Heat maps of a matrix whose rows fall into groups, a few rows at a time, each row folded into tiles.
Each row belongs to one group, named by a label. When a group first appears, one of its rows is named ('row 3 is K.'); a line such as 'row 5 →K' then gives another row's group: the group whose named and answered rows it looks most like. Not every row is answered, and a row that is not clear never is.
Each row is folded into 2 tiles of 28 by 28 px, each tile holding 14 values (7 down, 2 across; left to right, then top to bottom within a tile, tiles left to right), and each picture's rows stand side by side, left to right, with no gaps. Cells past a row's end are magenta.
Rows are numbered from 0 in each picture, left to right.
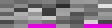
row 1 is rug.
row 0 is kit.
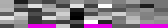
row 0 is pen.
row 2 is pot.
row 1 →rug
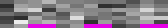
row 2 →kit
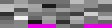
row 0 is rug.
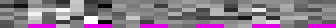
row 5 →pen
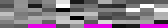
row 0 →pot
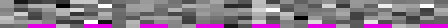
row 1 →rug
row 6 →rug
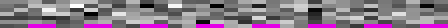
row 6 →pen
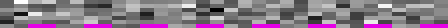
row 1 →pot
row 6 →rug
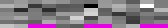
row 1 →pot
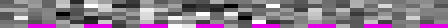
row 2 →kit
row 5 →kit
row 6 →rug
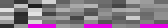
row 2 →rug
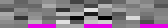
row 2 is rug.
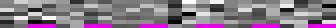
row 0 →pen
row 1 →pen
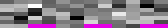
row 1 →rug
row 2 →pot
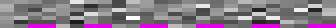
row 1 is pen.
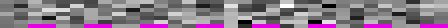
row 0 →kit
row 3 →pot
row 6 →rug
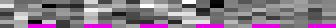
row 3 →pot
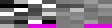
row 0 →rug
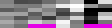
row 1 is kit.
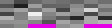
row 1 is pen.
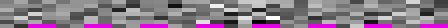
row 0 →pen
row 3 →rug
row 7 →pot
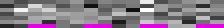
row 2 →kit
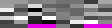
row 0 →pen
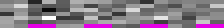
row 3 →rug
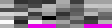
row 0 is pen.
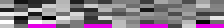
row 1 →pen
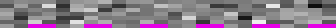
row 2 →rug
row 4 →rug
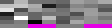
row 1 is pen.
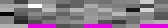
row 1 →kit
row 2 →kit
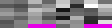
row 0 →kit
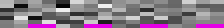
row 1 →rug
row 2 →pen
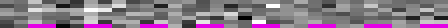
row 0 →kit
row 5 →pot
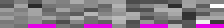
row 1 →pen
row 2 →pen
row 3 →rug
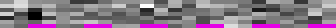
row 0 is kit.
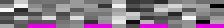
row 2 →pen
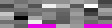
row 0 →rug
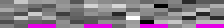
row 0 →pen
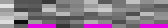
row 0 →pen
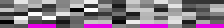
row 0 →pen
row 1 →kit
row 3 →pen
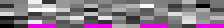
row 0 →kit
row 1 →pen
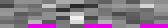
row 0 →rug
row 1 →pot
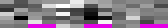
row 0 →rug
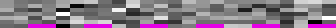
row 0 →pen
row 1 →pot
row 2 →rug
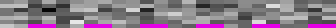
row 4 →rug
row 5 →pen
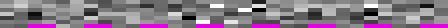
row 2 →pot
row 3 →rug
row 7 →pot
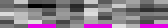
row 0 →pot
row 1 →kit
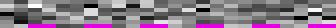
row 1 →pot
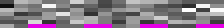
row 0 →rug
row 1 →pot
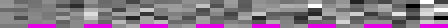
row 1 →kit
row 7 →kit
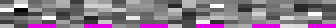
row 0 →rug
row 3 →rug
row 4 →kit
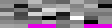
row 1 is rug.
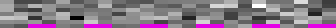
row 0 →pen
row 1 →rug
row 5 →pot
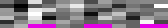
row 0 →kit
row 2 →rug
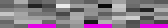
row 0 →pot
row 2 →pen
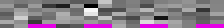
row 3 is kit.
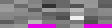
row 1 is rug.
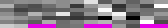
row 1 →kit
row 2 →rug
